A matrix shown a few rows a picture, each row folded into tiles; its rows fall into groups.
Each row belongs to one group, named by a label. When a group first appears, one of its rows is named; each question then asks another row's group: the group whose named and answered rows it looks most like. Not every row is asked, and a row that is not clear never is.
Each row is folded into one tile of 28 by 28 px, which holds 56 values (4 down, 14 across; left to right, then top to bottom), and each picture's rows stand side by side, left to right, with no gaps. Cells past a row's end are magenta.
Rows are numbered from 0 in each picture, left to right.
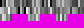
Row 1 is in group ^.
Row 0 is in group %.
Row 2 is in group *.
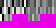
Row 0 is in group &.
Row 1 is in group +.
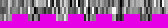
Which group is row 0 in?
+
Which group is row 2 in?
^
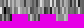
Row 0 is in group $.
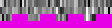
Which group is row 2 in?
$
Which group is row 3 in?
%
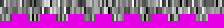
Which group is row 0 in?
$
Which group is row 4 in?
$
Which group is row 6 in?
&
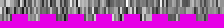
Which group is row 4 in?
%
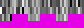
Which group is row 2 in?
^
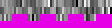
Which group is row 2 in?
*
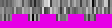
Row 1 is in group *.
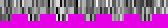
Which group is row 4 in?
^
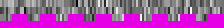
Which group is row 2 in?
*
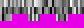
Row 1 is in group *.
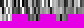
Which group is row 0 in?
^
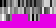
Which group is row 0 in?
%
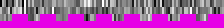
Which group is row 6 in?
&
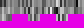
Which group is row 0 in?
%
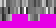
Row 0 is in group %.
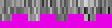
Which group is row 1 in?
^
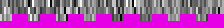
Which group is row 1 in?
$
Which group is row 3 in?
^
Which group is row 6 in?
^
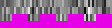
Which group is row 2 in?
*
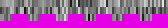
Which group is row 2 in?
^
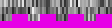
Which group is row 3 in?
*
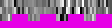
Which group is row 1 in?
*
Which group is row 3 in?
^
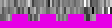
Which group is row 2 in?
&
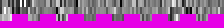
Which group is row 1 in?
$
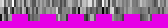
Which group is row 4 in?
$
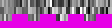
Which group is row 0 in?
*
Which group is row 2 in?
+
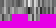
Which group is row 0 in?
&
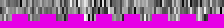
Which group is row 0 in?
*
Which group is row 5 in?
*
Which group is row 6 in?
^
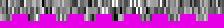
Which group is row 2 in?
*
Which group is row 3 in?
%
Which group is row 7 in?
^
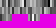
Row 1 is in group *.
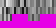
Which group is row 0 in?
*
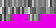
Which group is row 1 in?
$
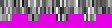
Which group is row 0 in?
^
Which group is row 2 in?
$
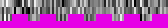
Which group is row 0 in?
*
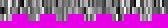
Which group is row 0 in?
+
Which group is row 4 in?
+
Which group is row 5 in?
^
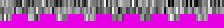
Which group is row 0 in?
*
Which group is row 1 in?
%
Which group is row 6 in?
%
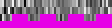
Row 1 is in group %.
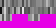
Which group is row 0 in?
&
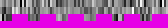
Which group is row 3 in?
+
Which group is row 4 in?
&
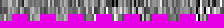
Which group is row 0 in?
+
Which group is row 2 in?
^
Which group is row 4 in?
%
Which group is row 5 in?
$
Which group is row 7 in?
&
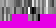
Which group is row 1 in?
$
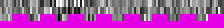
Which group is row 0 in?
^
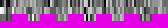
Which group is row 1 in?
*
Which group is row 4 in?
^
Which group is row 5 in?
$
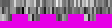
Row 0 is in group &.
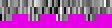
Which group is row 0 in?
$
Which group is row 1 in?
*
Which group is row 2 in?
&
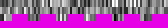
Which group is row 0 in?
+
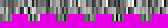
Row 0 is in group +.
